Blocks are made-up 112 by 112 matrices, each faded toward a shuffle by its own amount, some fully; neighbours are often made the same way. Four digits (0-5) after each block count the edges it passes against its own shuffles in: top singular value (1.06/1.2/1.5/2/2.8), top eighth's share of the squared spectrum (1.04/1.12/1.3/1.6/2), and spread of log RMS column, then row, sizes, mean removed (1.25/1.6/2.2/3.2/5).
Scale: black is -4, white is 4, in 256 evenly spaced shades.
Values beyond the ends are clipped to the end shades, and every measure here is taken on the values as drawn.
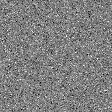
0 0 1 0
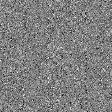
0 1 2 0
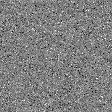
0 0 0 0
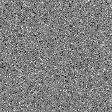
0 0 1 0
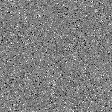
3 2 0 0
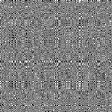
5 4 3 3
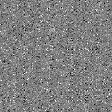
4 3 2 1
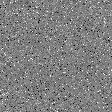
0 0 0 0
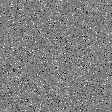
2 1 0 0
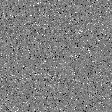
3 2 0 0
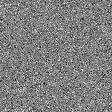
0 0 0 0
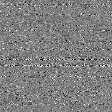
2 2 0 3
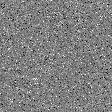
0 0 0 0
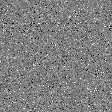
1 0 0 1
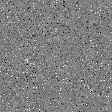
2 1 1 0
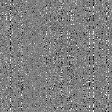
4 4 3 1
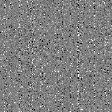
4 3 3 1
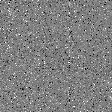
2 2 1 0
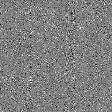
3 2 2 0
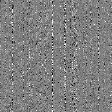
3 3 4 0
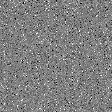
1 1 2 0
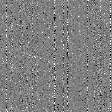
3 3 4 0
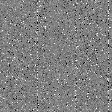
2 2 2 0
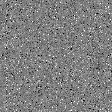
1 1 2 0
